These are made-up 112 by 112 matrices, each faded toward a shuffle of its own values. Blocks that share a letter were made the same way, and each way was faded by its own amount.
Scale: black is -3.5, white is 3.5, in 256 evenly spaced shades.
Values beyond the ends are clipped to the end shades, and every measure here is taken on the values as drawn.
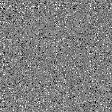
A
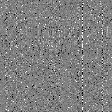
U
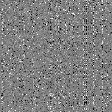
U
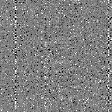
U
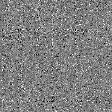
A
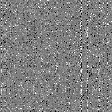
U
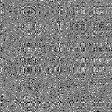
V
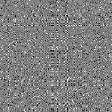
V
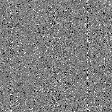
A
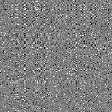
V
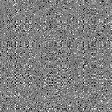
V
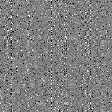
U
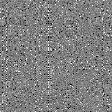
U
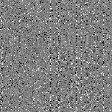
U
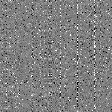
U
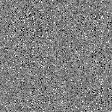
A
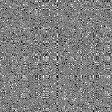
V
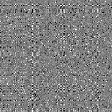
V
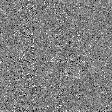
A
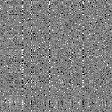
V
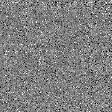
A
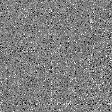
A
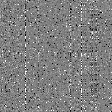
U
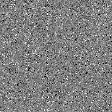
A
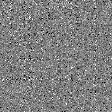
A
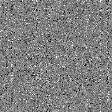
A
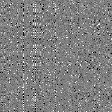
U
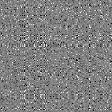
V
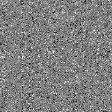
A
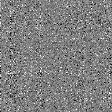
A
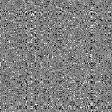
V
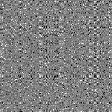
V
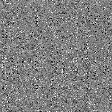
A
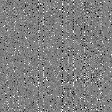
U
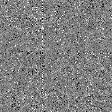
A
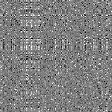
V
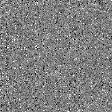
A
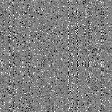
U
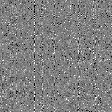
U
